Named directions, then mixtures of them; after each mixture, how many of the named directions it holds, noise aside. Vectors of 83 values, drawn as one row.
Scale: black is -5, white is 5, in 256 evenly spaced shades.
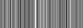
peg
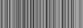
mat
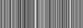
two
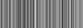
two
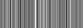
one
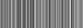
two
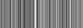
two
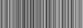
one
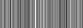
one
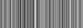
two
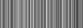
one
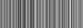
two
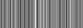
one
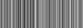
two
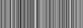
two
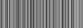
one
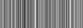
two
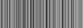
one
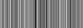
one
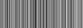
two
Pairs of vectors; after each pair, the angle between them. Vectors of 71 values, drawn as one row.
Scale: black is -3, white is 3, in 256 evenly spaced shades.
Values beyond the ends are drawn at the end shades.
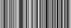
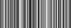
nearly opposite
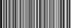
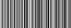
partly opposed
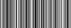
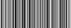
partly opposed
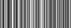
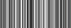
orthogonal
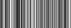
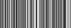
partly aligned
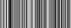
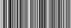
partly aligned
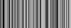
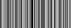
partly opposed
